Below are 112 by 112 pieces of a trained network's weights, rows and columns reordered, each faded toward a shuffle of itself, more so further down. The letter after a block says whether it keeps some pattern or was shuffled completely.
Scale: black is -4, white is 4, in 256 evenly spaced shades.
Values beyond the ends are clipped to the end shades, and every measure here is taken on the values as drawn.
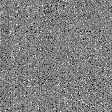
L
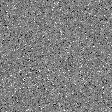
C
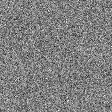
C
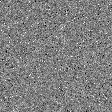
C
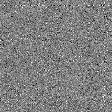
L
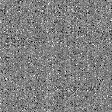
L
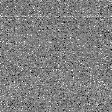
L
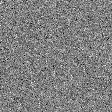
C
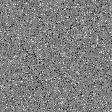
C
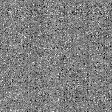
L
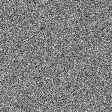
C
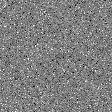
C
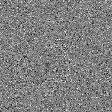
L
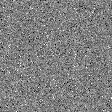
C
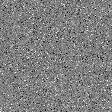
C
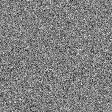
C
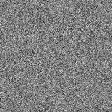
L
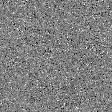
C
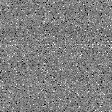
L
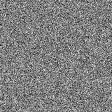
C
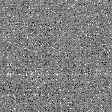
L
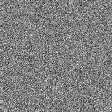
L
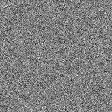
L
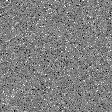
C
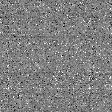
L
